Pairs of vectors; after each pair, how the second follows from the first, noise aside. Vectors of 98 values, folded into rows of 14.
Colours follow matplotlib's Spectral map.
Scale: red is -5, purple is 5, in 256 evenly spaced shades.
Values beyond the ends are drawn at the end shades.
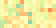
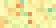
negated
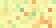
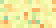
shuffled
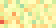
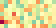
scaled up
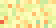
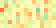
wrapped around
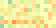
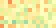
negated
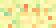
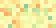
negated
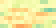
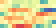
scaled up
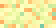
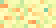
wrapped around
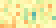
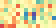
scaled up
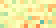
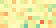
negated
